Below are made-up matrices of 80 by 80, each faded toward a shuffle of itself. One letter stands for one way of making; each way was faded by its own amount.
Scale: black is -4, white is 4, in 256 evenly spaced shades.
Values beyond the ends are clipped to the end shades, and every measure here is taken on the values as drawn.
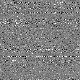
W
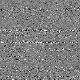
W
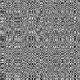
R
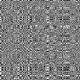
R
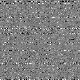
W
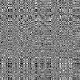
R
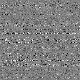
W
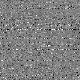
W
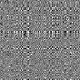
R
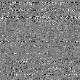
W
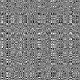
R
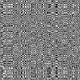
R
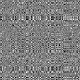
R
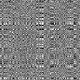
R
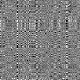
R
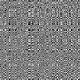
R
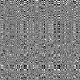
R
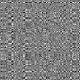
R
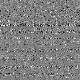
W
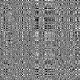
R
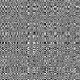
R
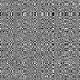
R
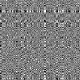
R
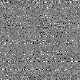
W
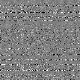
W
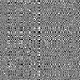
R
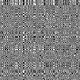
R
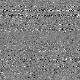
W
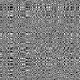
R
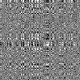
R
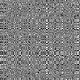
R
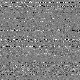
W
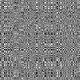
R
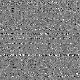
W
